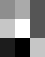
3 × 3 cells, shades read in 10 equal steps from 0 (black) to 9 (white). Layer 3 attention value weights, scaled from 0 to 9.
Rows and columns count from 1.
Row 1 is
5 6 3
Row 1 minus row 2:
-2 -3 0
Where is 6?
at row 1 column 2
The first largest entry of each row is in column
2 2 3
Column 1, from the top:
5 7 1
